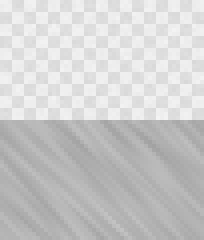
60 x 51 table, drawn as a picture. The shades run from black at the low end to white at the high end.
The table splits into 2 rows of 1 panel. Panel 1,1: very high, checkered, faint in contrast. Panel 2,1: high, slanting down to the right, faint in contrast.
